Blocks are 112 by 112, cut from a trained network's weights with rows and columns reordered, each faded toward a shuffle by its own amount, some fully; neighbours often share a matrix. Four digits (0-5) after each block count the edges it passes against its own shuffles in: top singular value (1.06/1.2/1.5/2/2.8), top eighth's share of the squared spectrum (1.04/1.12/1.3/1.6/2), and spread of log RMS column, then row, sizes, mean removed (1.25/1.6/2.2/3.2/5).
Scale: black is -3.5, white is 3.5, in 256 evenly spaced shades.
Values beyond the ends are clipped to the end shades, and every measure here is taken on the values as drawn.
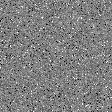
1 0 0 0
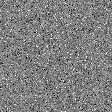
0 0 0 0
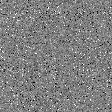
2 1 1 1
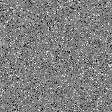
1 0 0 0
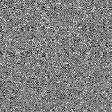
4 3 0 3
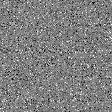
3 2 0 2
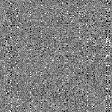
3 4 3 2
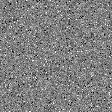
2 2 1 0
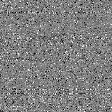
4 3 0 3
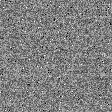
1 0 0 0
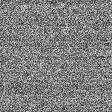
2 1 0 0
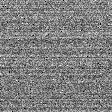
4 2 0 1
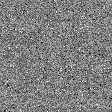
0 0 0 0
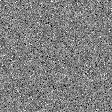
0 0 0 0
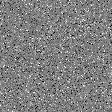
0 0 0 0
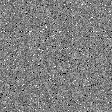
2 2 0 1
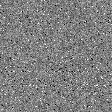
1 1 0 1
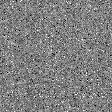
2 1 0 1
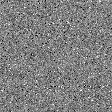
1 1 0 1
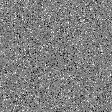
2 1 0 0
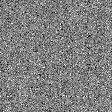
2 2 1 1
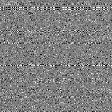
5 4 0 4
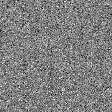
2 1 0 0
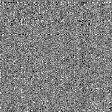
3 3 1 3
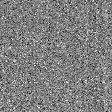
2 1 0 1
